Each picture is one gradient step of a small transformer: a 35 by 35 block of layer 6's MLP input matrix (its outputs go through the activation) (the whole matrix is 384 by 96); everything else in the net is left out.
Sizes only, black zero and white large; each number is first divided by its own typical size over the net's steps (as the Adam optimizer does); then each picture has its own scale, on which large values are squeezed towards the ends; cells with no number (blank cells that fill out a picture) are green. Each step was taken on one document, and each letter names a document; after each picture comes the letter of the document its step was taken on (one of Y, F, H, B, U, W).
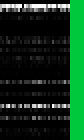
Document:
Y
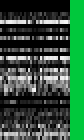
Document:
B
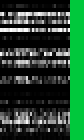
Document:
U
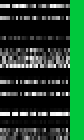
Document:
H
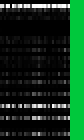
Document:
Y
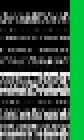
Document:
B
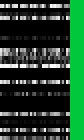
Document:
H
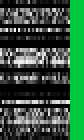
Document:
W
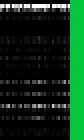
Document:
Y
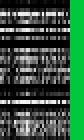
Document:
W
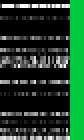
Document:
H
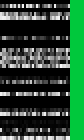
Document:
H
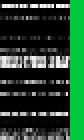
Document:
H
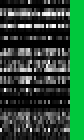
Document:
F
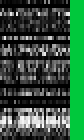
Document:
F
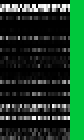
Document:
Y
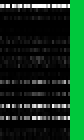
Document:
Y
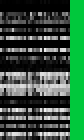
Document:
B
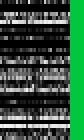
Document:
B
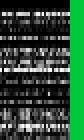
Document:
F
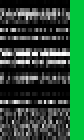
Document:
W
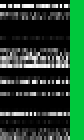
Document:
H
